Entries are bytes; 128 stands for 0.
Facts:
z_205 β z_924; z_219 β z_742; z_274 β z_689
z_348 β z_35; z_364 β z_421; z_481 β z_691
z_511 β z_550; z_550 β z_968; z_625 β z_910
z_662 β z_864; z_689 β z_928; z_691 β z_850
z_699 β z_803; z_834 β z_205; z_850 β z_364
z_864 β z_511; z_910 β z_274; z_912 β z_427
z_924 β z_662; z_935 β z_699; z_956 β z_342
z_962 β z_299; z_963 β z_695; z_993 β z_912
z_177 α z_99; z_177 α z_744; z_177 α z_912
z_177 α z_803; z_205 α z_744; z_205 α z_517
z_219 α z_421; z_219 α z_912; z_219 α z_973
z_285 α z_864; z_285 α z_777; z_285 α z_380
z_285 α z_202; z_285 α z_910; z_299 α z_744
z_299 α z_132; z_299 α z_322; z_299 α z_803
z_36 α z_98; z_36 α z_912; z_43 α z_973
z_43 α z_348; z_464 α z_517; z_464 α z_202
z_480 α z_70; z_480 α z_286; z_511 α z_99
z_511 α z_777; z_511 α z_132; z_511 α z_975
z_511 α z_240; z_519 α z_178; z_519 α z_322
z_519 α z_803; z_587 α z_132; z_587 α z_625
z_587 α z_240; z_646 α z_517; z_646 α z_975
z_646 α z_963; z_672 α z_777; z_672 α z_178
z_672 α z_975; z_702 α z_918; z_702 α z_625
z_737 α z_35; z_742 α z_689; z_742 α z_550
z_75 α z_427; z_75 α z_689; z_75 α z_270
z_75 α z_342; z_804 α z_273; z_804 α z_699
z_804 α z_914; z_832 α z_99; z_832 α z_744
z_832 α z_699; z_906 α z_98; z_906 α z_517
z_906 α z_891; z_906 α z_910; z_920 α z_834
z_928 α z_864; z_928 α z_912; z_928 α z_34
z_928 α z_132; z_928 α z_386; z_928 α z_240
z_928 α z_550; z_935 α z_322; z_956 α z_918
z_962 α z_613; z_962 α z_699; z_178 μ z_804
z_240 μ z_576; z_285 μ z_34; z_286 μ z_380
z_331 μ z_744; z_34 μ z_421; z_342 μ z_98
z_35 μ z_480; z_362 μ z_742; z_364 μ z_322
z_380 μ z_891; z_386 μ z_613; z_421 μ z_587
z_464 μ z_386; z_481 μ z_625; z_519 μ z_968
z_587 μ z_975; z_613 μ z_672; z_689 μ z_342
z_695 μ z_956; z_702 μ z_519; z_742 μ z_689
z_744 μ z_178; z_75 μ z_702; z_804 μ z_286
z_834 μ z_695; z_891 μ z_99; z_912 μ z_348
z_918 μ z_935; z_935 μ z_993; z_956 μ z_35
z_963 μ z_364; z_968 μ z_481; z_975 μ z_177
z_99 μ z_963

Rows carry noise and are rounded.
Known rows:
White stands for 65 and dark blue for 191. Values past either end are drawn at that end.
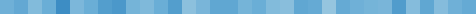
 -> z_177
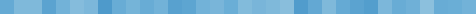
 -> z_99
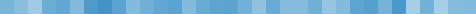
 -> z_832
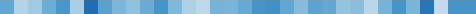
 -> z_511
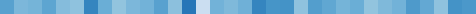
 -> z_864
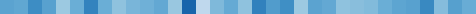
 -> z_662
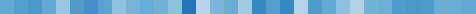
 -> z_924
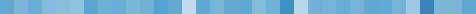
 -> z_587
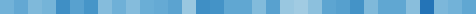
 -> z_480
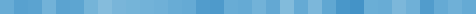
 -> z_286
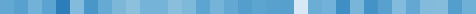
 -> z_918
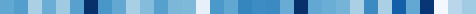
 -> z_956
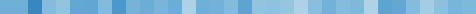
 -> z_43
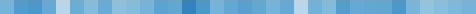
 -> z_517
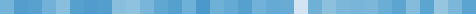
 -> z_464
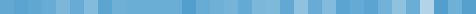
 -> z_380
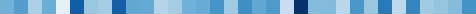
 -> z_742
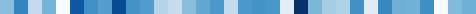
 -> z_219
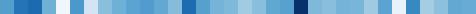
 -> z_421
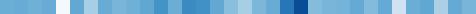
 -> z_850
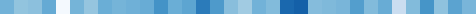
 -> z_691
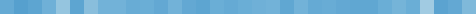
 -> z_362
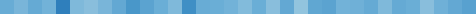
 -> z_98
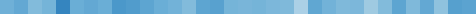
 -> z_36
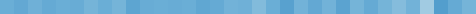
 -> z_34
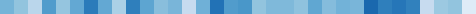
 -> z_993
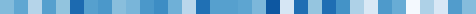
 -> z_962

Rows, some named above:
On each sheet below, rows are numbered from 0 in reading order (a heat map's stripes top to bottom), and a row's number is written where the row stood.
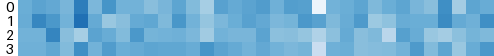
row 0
z_702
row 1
z_519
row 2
z_43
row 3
z_906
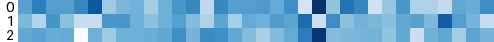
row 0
z_299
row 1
z_625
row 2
z_850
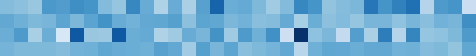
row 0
z_912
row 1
z_285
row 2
z_742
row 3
z_75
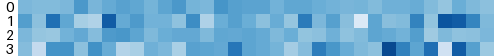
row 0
z_804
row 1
z_928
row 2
z_832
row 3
z_427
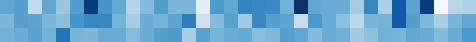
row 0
z_956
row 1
z_205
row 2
z_672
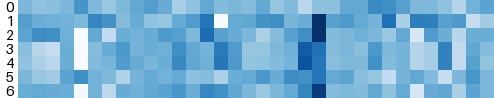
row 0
z_348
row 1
z_342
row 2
z_364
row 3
z_481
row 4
z_481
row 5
z_550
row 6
z_850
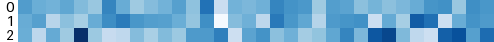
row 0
z_864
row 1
z_834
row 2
z_695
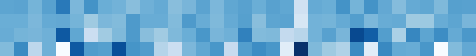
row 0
z_918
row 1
z_613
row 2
z_35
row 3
z_219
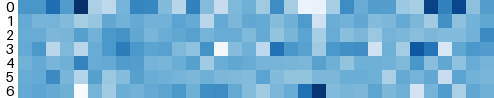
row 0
z_803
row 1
z_587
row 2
z_285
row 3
z_834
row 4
z_177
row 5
z_973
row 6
z_850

